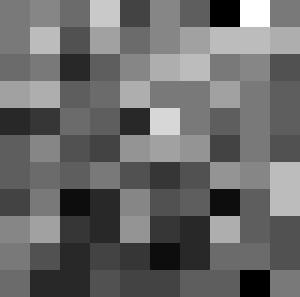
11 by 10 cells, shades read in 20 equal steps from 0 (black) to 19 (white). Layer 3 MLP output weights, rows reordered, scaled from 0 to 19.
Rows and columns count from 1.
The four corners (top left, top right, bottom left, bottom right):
9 9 8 9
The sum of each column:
87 98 56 80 86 90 88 87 102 97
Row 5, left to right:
3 4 8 7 3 16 9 7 9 7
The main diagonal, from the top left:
9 14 3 8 3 12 6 1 7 6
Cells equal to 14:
6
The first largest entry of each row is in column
9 2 7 2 6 6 10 10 8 1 10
